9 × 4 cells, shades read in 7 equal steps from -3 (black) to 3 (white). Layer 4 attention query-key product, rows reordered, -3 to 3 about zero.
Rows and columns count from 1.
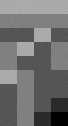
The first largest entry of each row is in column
1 1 3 2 1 1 2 2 2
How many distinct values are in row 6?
3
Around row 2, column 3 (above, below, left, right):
1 1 0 0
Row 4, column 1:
0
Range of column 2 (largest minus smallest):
2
